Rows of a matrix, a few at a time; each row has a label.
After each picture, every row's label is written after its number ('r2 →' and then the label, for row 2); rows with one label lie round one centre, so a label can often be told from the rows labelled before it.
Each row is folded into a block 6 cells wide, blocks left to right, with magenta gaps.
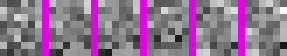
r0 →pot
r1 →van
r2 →van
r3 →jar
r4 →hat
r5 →hat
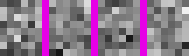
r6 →pot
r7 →van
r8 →jar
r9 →hat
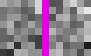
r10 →van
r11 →hat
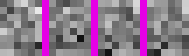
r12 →hat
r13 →jar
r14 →van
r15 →van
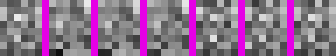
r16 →pot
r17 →van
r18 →van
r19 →van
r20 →pot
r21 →pot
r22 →pot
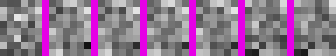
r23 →pot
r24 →hat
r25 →hat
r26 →hat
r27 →hat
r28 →van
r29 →van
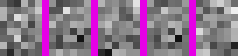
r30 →pot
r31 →jar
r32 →van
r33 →jar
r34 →hat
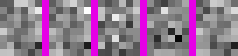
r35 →hat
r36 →hat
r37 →pot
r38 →jar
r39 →hat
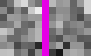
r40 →hat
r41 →van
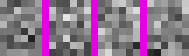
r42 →jar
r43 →pot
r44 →hat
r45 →van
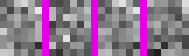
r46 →hat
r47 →pot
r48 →hat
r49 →van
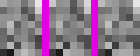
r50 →van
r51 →van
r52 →van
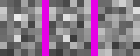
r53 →pot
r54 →pot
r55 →hat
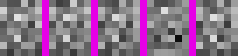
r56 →pot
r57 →pot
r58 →pot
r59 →jar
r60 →pot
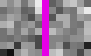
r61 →van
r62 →hat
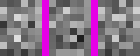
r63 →pot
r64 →jar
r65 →pot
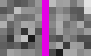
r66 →jar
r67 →van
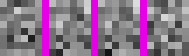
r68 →jar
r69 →van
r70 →van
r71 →pot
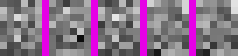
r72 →pot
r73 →jar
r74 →pot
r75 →van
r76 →van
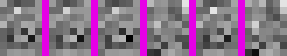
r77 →jar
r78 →jar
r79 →jar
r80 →van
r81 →jar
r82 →van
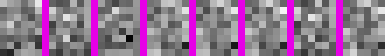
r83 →van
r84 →pot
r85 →jar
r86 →hat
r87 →hat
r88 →hat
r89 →pot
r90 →hat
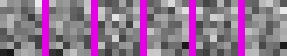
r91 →van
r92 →van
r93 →pot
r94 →hat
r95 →pot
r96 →hat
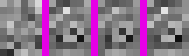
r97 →van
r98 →jar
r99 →jar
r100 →jar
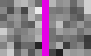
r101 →hat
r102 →van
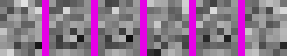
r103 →hat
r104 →jar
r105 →jar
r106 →van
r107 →jar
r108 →hat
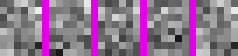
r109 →hat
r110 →van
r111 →pot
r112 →jar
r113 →hat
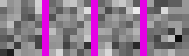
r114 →van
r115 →hat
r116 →hat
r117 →jar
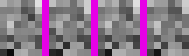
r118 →van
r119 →van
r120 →van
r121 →van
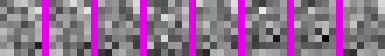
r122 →hat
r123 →hat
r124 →van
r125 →pot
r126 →van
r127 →jar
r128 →jar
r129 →van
